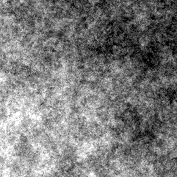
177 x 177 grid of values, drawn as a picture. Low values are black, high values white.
The field climbs toward the bottom left. The texture is blotchy. On average the colour sits 50% of the way up the scale. The ninth with the lowest average is the top right. No row or column stands out.
